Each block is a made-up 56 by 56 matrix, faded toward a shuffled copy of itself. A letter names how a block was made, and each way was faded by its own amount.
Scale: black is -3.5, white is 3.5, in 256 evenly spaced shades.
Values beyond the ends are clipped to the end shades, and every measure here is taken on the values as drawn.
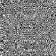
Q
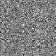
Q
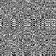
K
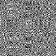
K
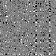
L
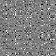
L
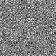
Q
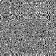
Q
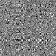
Q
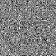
Q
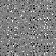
L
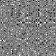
L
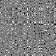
L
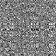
Q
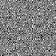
Q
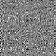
K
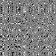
L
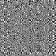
K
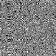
Q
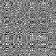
K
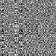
K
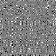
L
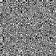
Q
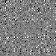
L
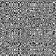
K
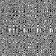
K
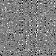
L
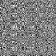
K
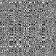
K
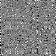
L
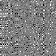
L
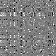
L
